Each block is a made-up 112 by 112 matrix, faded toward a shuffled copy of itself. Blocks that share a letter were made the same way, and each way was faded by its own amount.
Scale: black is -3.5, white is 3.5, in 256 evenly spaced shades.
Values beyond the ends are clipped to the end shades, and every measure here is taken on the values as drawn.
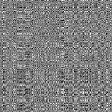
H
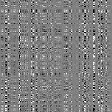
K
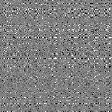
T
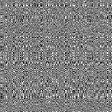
H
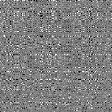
T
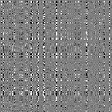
K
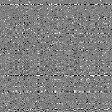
T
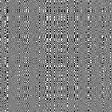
K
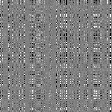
K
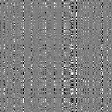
K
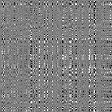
K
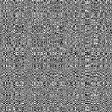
H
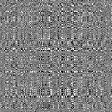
H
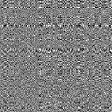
H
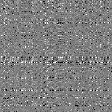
T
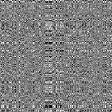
H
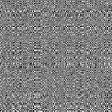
H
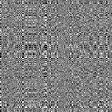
H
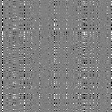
K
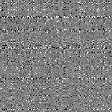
T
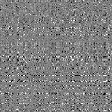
T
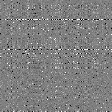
T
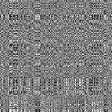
H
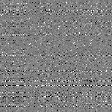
T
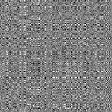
H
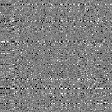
T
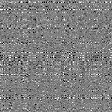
T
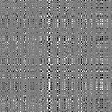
K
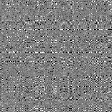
T
